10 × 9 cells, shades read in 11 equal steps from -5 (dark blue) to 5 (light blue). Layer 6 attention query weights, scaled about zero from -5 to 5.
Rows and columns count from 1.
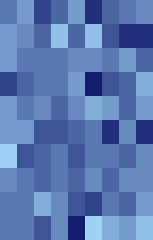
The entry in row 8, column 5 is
-1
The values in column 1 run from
-3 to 5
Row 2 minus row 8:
1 1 0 4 0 3 -1 -5 -5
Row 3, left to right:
2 0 0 0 1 1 0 2 -1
